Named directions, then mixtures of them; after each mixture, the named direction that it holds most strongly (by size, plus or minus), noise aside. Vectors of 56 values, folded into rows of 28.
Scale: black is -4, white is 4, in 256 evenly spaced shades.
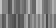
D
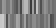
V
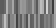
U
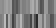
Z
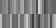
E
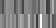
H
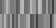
E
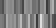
H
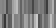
Z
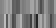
Z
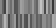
U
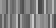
E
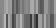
Z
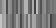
V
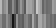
D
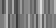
U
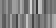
E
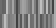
U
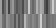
D
